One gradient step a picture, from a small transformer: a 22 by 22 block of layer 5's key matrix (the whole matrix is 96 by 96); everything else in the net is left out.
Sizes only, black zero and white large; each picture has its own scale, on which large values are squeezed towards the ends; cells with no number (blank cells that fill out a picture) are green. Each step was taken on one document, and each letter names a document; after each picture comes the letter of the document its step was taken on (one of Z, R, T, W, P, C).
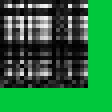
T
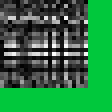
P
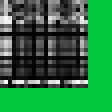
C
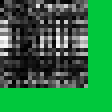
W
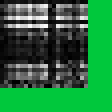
T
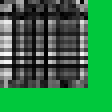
C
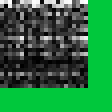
W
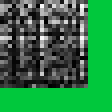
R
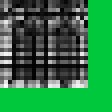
C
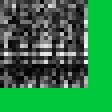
P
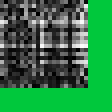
P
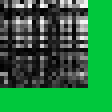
R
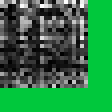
R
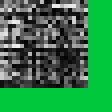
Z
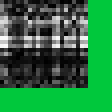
Z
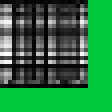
C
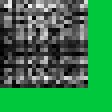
T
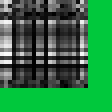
C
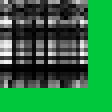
C
